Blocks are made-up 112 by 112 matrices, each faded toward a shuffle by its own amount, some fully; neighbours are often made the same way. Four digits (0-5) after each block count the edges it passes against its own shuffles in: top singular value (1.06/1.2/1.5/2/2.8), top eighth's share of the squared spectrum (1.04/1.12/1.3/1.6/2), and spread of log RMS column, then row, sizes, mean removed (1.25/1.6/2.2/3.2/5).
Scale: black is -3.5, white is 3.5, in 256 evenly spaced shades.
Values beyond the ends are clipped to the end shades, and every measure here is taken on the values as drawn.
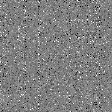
2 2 3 1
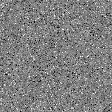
1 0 0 0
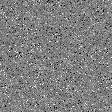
0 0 0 0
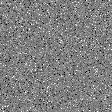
0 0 0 0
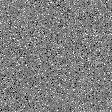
0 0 0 0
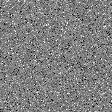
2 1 0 0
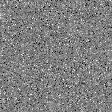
2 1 0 0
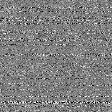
2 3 0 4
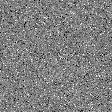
0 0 0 1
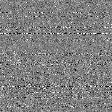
2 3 0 4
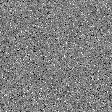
0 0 0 0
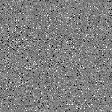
4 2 1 2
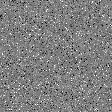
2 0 0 0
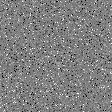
1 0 0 0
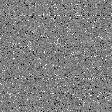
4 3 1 2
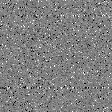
3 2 0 1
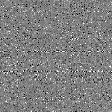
4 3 1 2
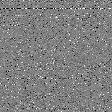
4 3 0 2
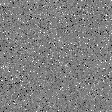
2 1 0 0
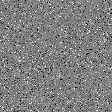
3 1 1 0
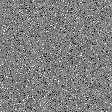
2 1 0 0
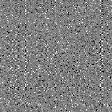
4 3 2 2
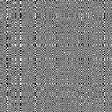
5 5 4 4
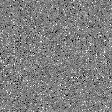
3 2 1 0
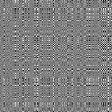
5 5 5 4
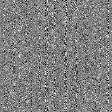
2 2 4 0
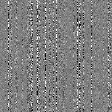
3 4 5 0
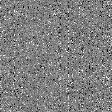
1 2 3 0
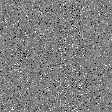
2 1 2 0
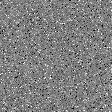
0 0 0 0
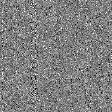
1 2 3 0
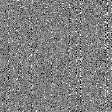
2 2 3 0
